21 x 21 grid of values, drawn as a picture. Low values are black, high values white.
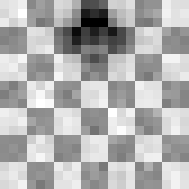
Overall the values sit about 70% of the way up the scale. One dip sinks in the top middle. No single row or column stands out from its neighbours. The ninth with the lowest average is the top middle.
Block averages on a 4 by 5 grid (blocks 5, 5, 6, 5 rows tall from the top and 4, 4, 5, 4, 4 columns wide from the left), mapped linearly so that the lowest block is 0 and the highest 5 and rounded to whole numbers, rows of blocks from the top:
5 4 0 4 5 / 5 5 3 4 5 / 5 5 5 5 5 / 5 5 5 5 5
